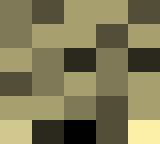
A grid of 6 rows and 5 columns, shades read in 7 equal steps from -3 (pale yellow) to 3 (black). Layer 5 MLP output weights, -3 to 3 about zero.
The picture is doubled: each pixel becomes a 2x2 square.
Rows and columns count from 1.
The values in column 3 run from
-1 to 3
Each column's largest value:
1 2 3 1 2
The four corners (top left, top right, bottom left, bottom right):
0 1 -2 -3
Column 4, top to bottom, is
-1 1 0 0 1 1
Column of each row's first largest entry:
2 4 3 1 4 3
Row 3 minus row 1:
-1 -1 3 1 1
